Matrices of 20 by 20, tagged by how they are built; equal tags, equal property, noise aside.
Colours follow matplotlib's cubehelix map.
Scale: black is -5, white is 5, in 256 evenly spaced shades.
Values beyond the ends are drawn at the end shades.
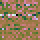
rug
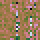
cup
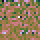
rug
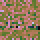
rug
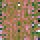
cup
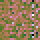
cup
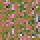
cup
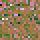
rug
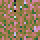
cup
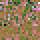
rug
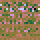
rug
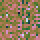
cup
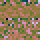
rug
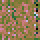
cup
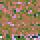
rug
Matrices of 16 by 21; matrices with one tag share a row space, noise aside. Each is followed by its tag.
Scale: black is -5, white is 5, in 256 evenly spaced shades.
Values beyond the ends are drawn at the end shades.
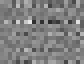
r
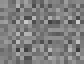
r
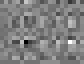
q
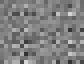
q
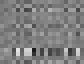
r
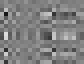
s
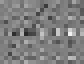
q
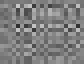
r
